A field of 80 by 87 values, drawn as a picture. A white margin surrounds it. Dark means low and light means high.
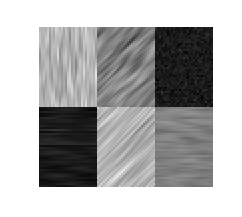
It is made of 2 by 3 panels. Panel 1,1: high, streaked downward. Panel 1,2: middling, slanting up to the right. Panel 1,3: very low, fine-grained, faint in contrast. Panel 2,1: very low, streaked across, faint in contrast. Panel 2,2: high, slanting up to the right. Panel 2,3: middling, streaked across, faint in contrast.
